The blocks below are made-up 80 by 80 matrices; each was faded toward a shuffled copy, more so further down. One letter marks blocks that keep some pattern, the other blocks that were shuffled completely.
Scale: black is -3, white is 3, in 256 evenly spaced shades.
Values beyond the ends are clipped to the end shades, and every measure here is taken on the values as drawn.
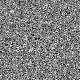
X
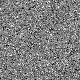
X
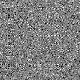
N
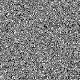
N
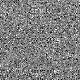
N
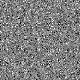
N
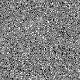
N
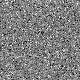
X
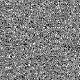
N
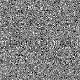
N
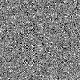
N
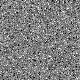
X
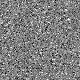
X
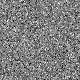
X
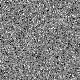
X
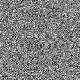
N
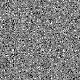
N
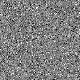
N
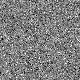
X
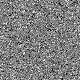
X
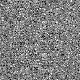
N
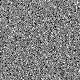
X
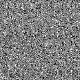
N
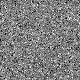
X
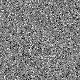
X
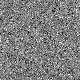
X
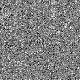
N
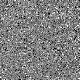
N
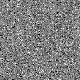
N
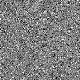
N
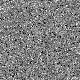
X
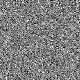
N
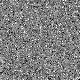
X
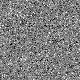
X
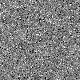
X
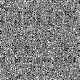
N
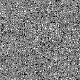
N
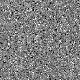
N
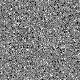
N
